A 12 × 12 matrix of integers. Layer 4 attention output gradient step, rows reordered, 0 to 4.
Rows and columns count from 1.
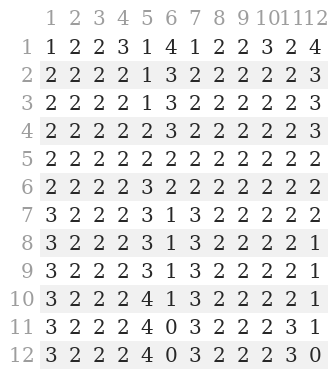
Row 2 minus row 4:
0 0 0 0 -1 0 0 0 0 0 0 0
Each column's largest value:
3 2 2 3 4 4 3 2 2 3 3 4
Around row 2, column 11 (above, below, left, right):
2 2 2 3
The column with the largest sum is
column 5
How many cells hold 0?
3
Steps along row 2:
same same same down up down same same same same up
